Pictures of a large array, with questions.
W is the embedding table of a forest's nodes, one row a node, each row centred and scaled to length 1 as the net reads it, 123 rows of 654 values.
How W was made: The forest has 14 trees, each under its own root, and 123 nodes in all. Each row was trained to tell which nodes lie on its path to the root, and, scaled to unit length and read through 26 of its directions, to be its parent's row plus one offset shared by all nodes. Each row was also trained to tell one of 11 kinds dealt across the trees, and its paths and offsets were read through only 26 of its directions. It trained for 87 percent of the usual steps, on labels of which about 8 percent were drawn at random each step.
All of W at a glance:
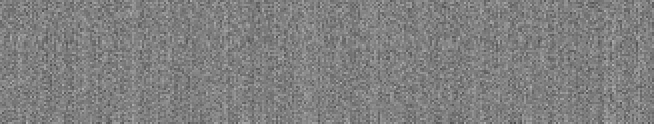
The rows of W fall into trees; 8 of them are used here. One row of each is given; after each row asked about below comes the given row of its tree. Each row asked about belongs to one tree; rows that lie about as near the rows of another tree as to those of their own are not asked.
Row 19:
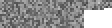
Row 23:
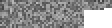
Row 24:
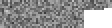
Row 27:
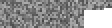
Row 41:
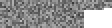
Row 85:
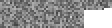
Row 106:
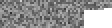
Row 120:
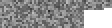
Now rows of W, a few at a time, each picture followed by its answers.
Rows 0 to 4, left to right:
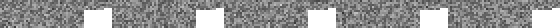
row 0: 120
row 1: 106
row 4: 23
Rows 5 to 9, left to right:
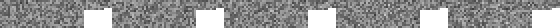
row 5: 120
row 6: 24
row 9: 120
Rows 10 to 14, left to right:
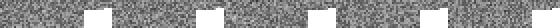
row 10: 120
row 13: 27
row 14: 23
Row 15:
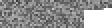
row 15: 27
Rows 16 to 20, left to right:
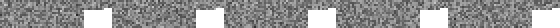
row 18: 19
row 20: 85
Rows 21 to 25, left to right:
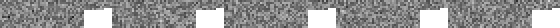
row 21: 106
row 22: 23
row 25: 23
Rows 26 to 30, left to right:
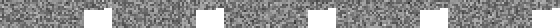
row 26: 106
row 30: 27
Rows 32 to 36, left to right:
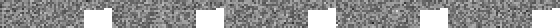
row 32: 23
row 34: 106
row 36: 19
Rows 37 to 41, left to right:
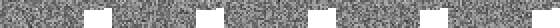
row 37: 120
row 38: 106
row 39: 19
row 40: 41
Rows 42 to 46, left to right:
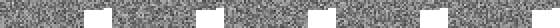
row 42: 41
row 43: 41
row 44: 23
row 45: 85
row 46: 85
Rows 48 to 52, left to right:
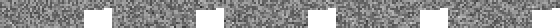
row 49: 120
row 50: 106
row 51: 23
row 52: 27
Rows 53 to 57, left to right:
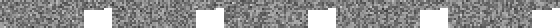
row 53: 19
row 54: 41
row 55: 19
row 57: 19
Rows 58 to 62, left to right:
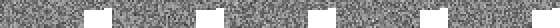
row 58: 23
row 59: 23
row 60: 41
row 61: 120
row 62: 106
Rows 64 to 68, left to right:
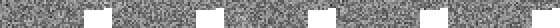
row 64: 106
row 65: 85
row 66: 27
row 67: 106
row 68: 120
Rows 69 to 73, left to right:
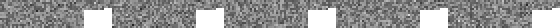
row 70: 23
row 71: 19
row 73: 23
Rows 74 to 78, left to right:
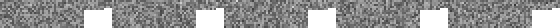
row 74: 19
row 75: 85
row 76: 106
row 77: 19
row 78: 120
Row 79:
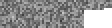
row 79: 120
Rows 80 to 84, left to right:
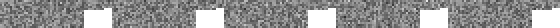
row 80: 19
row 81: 85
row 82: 41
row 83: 106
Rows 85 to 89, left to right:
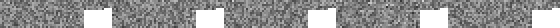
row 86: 41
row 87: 24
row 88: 41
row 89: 19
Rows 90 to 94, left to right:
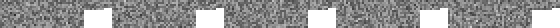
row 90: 106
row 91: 85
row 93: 41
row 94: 23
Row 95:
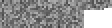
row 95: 85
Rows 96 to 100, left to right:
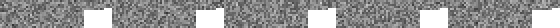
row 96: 24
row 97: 19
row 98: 19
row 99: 85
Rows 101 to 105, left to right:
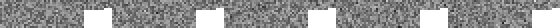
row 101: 19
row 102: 120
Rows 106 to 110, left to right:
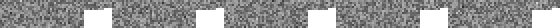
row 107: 85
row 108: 85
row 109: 19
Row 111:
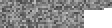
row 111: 120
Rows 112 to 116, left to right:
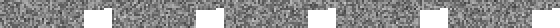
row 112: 19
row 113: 23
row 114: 106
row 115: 120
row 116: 120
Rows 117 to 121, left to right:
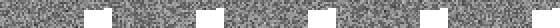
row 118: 23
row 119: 120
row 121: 106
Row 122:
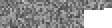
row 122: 120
